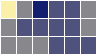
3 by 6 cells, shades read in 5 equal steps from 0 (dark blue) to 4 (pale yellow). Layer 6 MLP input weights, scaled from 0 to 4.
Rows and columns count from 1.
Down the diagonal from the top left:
4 1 2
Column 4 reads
1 1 1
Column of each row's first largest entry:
1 1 1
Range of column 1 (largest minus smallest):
2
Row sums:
10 8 9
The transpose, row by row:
4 2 2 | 2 1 2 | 0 1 2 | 1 1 1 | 1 1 1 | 2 2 1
